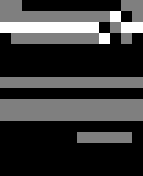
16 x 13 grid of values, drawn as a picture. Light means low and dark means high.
Average level on the scale: 80%. Roughest part: top right. Calmest part: bottom left. Ninth with the highest average: bottom left. Grain: streaks across. Odd patch: rougher, in the top right.
